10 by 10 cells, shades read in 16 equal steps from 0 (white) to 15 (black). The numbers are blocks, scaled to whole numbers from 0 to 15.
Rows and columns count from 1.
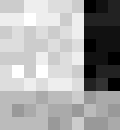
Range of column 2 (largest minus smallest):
6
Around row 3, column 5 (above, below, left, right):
1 2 2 2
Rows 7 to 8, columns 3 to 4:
1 2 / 4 5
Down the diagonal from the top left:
3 1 3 3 3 2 2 6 5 5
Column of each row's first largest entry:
8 8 8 8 10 8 10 8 2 5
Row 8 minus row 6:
2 4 1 5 2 2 0 -9 -8 -8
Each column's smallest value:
1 0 0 0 1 1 1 4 5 5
